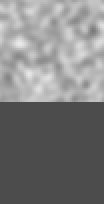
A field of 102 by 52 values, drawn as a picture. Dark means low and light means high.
The table splits into 2 rows of 1 panel. Panel 1,1: high, blotchy. Panel 2,1: low, flat.
